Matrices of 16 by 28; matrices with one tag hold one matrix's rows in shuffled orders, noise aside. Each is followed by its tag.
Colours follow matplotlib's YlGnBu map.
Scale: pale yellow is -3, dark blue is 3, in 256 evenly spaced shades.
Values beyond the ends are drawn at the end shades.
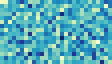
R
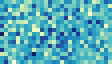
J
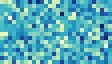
R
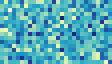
R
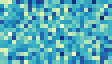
R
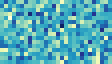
R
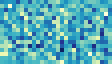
R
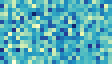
J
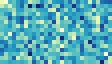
R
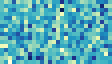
R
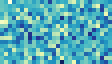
R
